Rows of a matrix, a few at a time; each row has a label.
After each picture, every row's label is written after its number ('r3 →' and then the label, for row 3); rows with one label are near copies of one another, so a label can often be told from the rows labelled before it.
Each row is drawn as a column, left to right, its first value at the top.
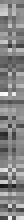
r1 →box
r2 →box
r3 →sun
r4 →box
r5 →sun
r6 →sun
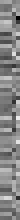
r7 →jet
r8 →jet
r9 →jet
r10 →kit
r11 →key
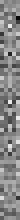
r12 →jet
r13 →kit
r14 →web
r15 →kit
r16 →key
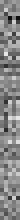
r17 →jet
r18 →kit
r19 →key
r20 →jet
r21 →key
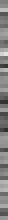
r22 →kit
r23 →kit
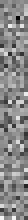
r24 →sun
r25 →kit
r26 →web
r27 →sun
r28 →key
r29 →web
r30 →box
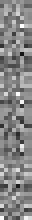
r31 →sun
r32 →box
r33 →kit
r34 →jet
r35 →box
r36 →web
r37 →sun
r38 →sun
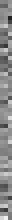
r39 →sun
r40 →sun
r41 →key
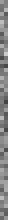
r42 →jet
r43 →kit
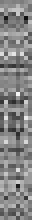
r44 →kit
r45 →key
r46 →kit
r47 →kit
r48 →box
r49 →kit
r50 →key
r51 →jet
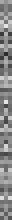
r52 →jet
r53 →web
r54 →jet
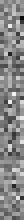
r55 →jet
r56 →kit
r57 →web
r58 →box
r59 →jet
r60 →key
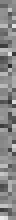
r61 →sun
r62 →sun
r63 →kit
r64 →web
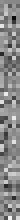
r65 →web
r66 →box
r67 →sun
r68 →key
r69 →sun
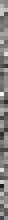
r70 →box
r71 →kit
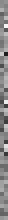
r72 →kit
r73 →web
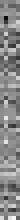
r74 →sun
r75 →key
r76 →sun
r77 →sun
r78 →jet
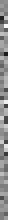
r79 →key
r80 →web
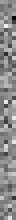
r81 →jet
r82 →web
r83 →sun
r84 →key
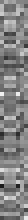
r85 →box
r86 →jet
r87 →jet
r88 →jet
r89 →box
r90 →kit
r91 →sun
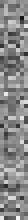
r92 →sun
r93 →box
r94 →jet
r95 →jet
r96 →sun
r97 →key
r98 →web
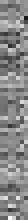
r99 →jet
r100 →jet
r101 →sun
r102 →sun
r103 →jet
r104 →web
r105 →key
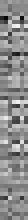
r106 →key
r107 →key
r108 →jet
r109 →web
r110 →web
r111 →key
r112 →web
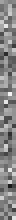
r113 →jet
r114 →web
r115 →box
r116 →sun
